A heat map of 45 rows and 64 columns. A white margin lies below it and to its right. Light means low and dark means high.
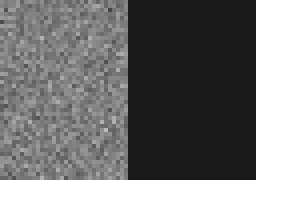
The table splits into one row of 2 panels. Panel 1,1: middling, fine-grained. Panel 1,2: very high, flat.
